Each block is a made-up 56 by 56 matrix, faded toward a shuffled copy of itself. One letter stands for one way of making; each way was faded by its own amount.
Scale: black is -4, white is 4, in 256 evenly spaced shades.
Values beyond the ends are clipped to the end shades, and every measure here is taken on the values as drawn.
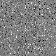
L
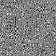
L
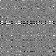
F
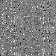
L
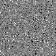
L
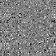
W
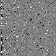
L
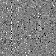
L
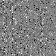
L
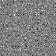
W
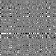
F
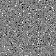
L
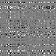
F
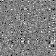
W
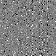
L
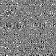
W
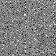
L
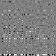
F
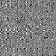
W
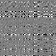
F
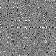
W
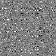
W
